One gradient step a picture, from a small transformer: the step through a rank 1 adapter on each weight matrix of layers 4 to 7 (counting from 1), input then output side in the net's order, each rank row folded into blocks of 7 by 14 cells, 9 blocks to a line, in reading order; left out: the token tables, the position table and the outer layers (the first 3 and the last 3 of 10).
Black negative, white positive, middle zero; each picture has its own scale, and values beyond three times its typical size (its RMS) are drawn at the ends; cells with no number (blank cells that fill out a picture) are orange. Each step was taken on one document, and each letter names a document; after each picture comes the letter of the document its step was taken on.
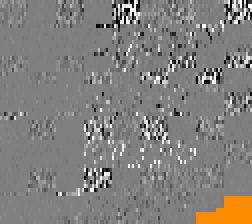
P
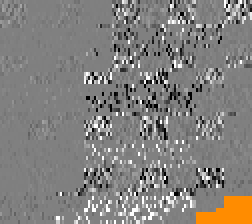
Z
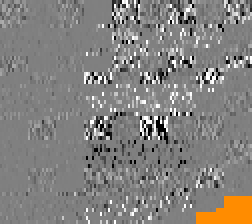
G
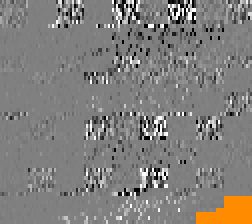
P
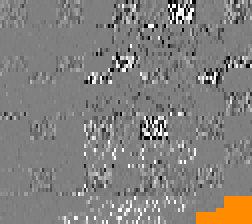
P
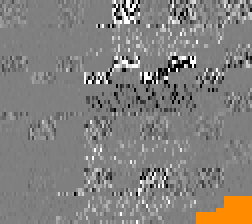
G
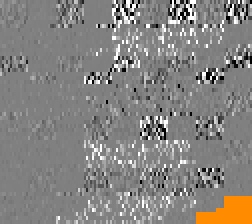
G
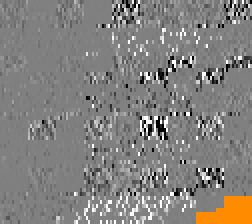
Z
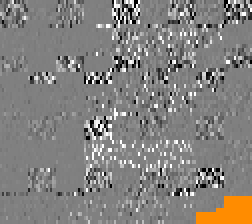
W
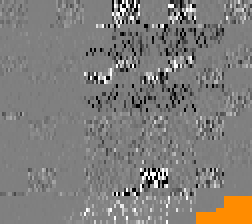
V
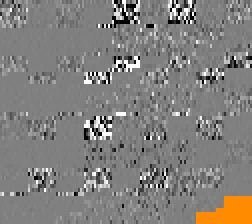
W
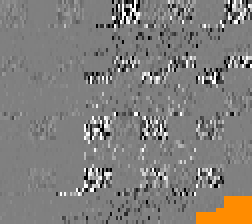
P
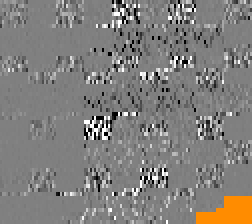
V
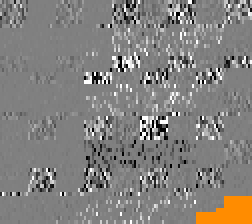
Z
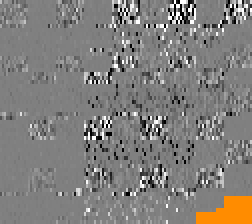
V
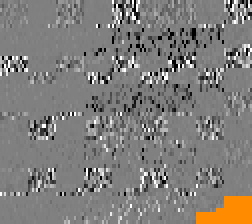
P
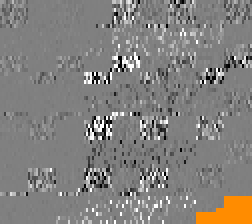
G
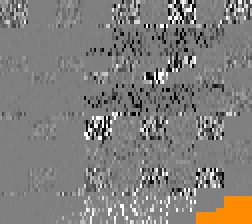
V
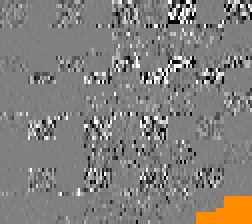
W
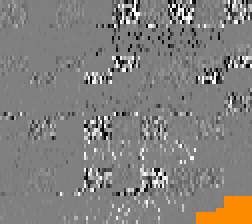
P
